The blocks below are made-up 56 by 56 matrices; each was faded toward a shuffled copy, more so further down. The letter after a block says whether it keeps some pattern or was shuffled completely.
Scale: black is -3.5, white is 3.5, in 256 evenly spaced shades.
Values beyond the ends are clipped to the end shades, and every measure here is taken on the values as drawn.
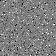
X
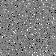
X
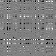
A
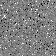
X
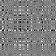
A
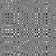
A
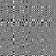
A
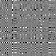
A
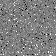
X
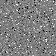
X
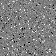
X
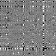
A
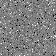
X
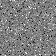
X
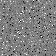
X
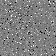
X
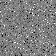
X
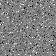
X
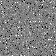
X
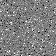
X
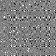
A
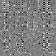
A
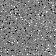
X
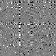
A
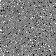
X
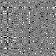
A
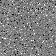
X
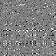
A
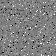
X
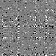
A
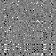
A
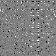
A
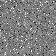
X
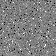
X
